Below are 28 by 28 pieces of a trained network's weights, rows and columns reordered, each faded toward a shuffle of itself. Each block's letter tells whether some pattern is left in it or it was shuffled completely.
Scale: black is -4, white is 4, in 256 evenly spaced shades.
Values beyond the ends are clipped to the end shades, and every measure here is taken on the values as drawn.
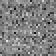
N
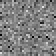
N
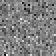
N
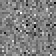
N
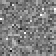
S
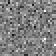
S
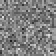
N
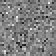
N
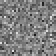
N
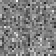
N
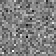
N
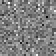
S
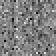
N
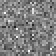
N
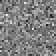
S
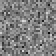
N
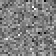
N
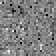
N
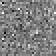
S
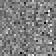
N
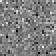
N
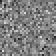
S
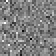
N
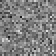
N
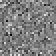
S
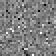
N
